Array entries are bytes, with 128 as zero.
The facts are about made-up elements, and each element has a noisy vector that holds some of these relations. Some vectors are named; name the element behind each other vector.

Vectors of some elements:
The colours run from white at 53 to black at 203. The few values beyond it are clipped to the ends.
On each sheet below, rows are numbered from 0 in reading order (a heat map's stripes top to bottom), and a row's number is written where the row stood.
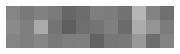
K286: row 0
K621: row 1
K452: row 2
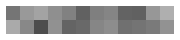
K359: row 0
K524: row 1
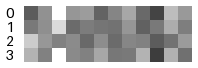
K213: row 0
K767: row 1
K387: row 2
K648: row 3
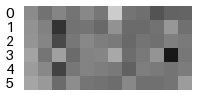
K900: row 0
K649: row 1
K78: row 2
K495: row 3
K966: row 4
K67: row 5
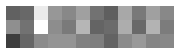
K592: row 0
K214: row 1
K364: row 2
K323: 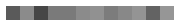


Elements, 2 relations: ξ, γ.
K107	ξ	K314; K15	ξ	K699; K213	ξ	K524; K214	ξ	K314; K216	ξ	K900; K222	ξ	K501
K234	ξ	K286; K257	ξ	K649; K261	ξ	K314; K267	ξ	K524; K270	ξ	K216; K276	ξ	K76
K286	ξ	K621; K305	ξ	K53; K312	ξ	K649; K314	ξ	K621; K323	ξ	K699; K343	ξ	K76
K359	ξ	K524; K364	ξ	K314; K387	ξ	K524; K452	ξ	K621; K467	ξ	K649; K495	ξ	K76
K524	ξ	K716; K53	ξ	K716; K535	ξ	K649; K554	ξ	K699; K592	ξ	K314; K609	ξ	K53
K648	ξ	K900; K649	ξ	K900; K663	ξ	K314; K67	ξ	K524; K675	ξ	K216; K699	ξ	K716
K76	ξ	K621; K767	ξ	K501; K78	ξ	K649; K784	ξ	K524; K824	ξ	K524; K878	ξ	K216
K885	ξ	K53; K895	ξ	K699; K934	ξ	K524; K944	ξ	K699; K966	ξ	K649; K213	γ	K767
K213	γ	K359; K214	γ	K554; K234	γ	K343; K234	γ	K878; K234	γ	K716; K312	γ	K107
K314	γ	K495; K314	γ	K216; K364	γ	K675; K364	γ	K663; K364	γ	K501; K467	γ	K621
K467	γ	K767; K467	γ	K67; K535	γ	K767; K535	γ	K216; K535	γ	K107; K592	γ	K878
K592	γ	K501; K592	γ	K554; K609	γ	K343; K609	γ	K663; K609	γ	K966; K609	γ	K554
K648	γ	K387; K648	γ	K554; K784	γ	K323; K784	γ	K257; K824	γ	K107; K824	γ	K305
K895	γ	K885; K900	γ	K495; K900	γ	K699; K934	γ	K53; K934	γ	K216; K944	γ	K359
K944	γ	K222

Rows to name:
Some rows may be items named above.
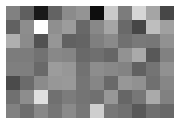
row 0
K107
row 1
K213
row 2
K524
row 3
K343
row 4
K784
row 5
K234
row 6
K767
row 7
K900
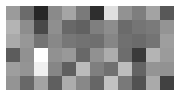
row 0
K824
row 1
K524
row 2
K67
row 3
K213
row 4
K554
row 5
K535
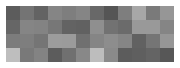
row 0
K663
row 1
K222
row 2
K784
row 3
K216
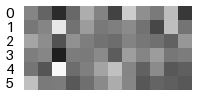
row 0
K312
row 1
K467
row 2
K267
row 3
K305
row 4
K314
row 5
K216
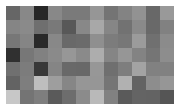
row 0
K885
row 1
K53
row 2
K716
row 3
K895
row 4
K501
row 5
K609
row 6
K216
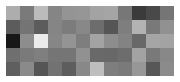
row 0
K934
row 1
K663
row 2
K944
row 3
K261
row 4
K699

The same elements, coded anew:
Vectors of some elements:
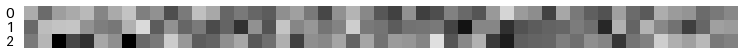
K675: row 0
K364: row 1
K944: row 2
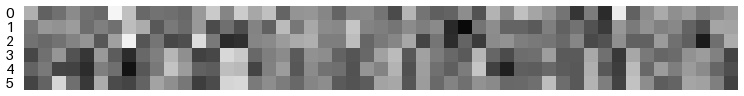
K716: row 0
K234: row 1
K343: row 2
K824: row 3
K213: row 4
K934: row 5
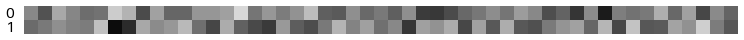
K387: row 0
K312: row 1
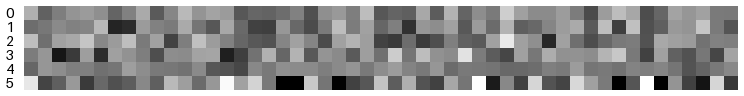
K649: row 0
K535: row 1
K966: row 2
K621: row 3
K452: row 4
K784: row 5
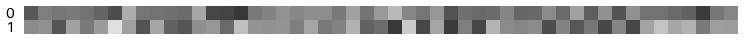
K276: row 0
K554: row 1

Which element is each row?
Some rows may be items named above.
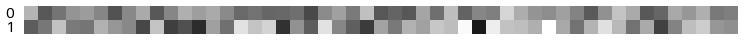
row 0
K649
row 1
K699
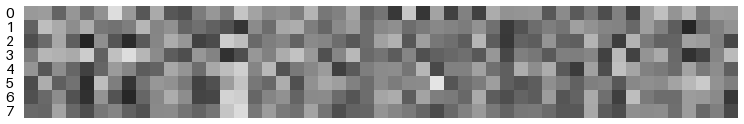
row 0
K554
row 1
K261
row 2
K824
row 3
K663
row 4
K524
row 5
K895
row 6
K824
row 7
K267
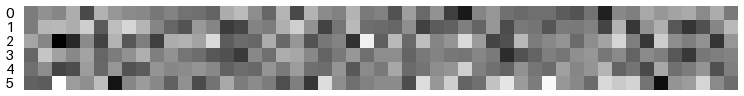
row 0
K609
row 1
K663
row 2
K222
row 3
K261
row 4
K767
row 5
K900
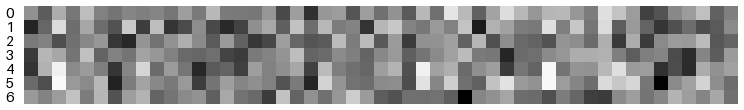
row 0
K216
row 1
K495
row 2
K467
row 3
K107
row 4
K314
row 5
K900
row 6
K648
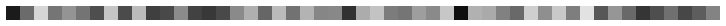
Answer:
K495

